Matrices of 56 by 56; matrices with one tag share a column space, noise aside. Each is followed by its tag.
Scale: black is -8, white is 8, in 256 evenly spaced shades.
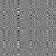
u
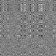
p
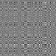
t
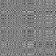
u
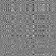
p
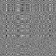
p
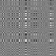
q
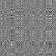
u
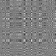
q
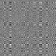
t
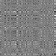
u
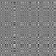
t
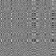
q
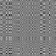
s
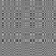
q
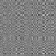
s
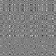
p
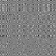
p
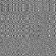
p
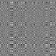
t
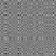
s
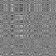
p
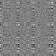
t
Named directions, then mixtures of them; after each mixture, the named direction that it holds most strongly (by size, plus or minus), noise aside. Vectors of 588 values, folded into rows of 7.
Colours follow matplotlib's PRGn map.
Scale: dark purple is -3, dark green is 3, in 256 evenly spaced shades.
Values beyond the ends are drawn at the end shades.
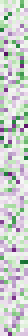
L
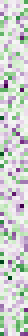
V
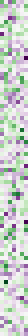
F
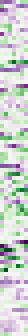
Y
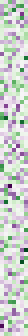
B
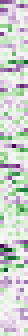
Y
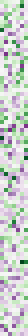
L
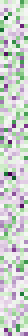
L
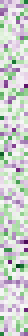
V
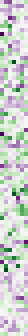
Y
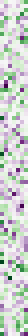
V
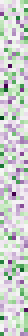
V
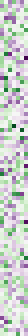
F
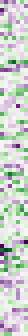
Y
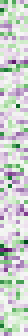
Y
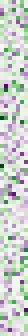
B
